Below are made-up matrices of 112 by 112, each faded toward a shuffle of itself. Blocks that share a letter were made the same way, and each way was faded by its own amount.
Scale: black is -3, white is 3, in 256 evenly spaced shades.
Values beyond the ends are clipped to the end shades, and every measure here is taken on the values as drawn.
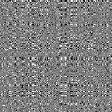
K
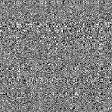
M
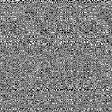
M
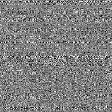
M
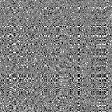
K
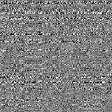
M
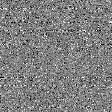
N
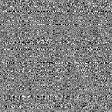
M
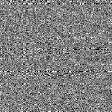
M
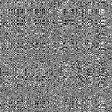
K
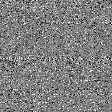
N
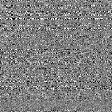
M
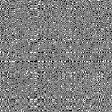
K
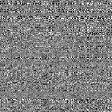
M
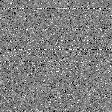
N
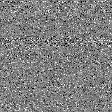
N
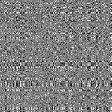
K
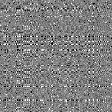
K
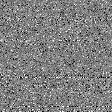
N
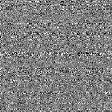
M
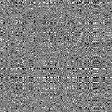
K
